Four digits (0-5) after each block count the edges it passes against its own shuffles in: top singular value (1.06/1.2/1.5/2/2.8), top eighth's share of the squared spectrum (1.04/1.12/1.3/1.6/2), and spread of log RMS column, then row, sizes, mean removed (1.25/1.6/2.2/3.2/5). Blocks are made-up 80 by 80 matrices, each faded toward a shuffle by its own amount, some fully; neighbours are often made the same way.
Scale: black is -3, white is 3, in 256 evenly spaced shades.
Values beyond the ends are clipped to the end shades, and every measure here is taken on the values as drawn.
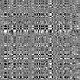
5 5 4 4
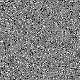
3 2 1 1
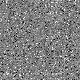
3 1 0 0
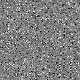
3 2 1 1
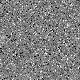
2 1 0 0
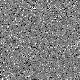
3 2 0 1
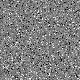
2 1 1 0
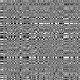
5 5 3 4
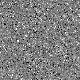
3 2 0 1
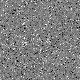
0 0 0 0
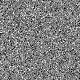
0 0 0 0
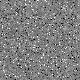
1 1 0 0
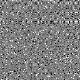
4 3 2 2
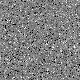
0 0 0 0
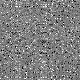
3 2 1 1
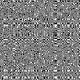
5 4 2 3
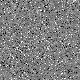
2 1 0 0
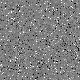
2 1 0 0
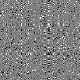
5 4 2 2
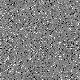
3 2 0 0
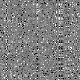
4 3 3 1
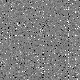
3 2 1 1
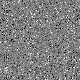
3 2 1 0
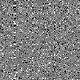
4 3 2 2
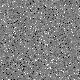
0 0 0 0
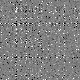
3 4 2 2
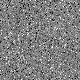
0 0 0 0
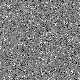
1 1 0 0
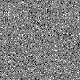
3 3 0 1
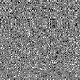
4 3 2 2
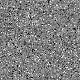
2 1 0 0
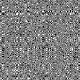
4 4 3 3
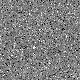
0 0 0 0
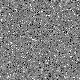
1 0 0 0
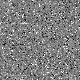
2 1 0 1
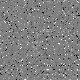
3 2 1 1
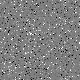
0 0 0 0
